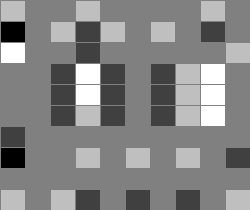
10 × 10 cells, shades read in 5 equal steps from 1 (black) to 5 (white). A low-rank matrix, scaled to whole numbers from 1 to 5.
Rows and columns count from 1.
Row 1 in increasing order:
3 3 3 3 3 3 3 4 4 4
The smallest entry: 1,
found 2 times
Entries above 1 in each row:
10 9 10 10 10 10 10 9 10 10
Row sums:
33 29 32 32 32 31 29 30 30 30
